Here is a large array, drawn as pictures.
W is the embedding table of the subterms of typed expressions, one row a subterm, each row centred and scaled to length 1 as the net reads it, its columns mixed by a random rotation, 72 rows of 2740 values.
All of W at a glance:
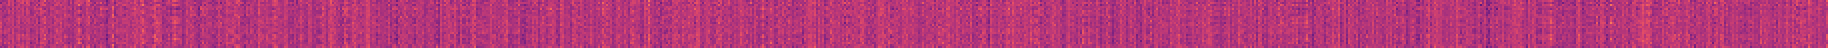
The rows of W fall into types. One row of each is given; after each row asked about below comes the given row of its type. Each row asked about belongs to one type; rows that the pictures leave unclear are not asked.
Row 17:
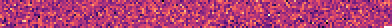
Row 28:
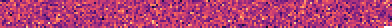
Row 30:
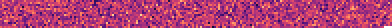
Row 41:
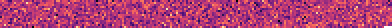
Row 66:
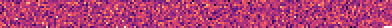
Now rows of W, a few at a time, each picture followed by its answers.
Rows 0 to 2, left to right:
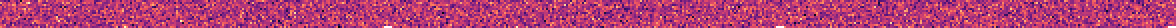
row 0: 28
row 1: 66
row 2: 30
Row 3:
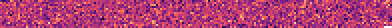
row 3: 28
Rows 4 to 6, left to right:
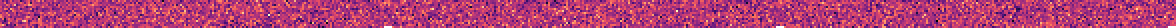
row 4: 17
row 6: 66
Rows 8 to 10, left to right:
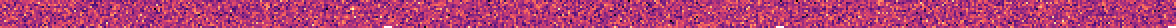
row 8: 30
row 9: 41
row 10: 66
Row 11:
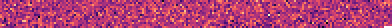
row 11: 17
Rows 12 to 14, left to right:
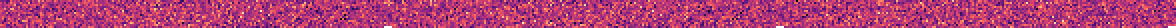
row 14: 66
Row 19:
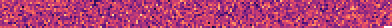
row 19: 30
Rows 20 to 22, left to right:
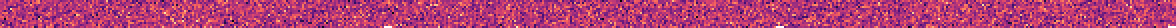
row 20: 17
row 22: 17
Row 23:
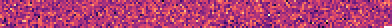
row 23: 17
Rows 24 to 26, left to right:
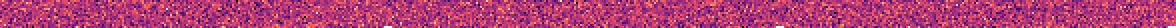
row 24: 41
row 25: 66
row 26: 66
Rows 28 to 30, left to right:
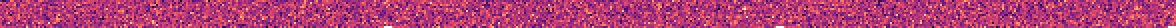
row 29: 30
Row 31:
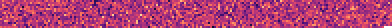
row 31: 30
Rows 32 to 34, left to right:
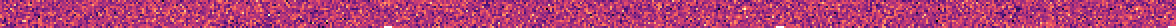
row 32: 17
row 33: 30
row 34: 66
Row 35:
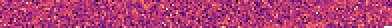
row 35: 41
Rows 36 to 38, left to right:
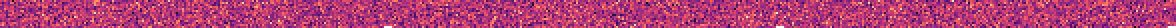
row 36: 66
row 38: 66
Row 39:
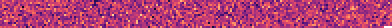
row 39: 30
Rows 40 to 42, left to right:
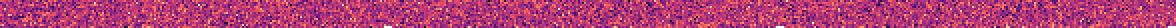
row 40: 17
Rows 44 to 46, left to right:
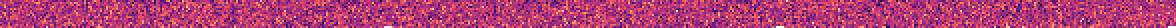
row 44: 66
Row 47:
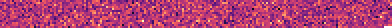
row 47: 66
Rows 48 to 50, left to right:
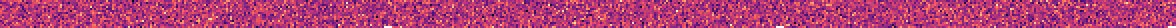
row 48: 30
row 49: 30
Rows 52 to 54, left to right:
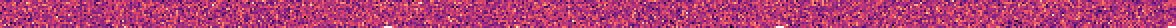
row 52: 41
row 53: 28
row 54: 17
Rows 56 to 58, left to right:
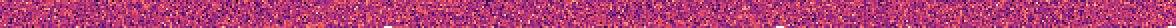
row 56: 41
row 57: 30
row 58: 41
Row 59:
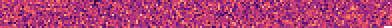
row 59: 30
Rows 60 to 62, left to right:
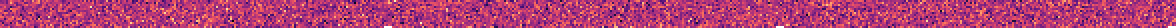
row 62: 41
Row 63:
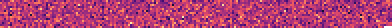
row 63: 28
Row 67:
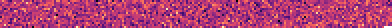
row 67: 41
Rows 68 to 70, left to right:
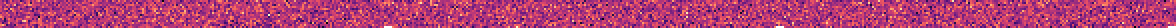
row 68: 17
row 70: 66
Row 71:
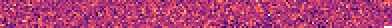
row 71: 17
